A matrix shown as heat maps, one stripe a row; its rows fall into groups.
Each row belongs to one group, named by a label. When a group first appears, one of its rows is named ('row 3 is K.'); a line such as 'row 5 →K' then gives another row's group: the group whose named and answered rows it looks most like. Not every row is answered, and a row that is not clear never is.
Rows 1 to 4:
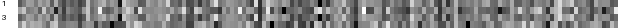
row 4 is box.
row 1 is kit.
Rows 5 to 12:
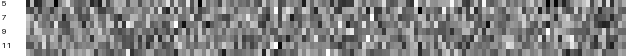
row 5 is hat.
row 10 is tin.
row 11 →tin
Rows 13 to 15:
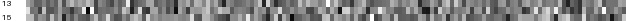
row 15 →box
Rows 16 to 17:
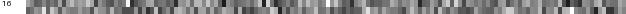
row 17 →tin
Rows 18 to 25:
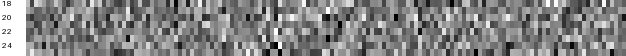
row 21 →hat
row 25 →box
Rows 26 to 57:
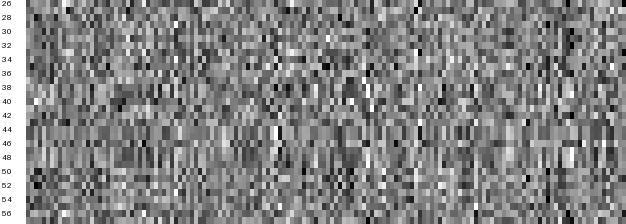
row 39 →tin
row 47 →tin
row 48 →tin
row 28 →hat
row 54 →hat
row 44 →tin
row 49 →tin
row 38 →tin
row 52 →hat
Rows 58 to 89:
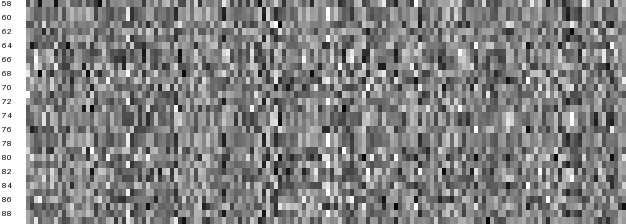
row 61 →tin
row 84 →box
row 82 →tin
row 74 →tin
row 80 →box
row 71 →hat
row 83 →tin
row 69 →box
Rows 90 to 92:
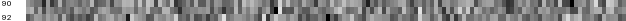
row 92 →kit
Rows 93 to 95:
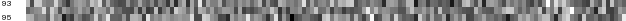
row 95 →box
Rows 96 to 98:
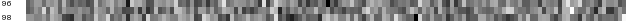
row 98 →box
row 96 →kit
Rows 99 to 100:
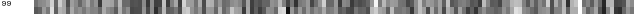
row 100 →tin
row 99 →tin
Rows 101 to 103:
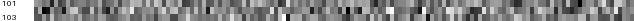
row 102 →hat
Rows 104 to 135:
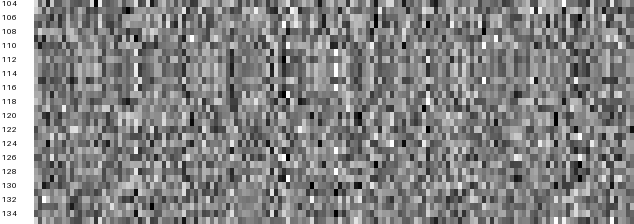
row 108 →box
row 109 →hat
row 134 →kit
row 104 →hat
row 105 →box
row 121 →hat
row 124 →hat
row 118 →box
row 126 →tin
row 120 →hat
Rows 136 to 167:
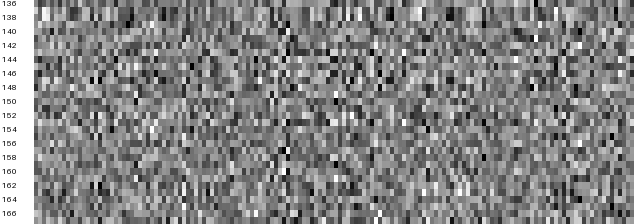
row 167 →tin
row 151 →hat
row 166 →box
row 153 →box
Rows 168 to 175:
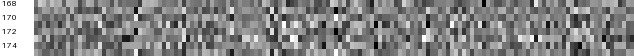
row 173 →box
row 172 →kit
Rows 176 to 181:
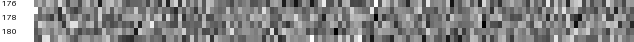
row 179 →box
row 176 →tin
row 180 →kit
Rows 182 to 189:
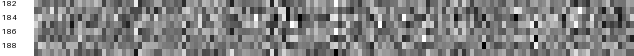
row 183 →tin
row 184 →box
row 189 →kit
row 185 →box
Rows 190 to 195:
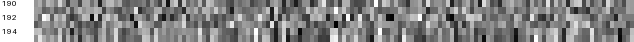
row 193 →kit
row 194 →box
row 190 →tin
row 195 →box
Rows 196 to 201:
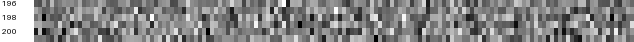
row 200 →hat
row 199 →box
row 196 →tin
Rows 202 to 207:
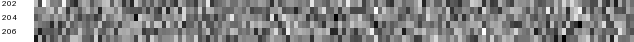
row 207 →hat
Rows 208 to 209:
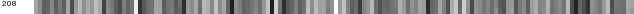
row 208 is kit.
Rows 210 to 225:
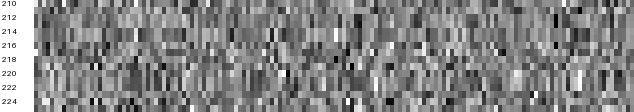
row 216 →hat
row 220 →tin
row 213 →hat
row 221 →tin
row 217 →hat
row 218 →kit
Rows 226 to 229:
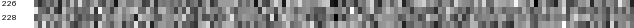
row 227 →hat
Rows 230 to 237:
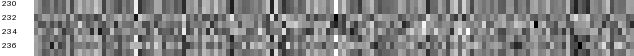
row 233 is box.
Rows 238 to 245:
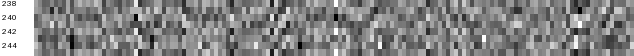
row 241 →tin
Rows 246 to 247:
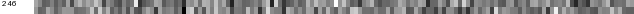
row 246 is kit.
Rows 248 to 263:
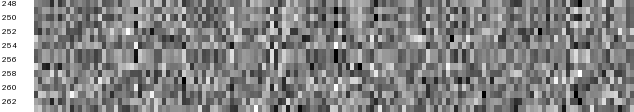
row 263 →box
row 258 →tin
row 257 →hat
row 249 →kit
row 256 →kit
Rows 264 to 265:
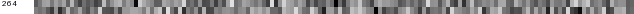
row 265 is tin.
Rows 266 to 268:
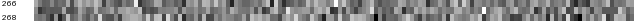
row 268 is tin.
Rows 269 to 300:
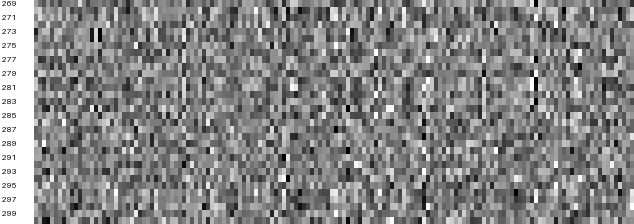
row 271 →box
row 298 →box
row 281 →box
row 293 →hat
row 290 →hat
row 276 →tin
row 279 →box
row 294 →tin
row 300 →hat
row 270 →box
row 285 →tin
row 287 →kit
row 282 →tin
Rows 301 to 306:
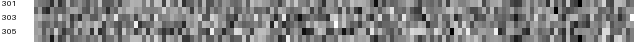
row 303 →box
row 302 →hat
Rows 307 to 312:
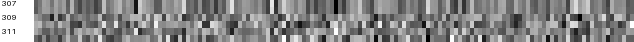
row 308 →kit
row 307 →kit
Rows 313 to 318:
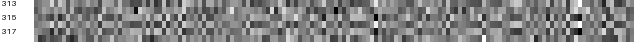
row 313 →tin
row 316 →tin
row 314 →kit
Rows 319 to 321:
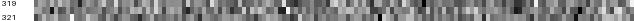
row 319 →box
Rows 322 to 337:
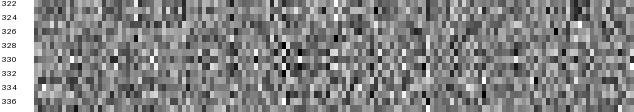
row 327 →kit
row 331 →box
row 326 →hat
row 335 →box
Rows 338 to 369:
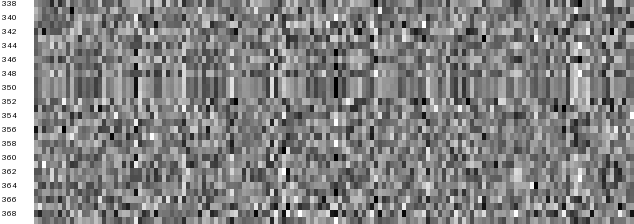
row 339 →box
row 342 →hat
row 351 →kit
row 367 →box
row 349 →kit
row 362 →tin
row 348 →tin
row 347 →kit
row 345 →kit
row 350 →kit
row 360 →kit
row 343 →box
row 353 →hat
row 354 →box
